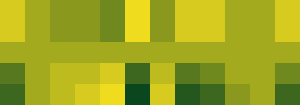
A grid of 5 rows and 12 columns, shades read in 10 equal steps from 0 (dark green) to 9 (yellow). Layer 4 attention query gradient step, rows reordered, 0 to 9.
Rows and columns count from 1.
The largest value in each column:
8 6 7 8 9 9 8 8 8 6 6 8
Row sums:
78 78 72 63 56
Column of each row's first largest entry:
6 6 1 5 5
